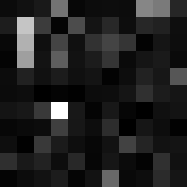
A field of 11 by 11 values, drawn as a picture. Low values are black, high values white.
Average level on the scale: 10%. Roughest part: top left. Mirror symmetry: none. Calmest part: centre.
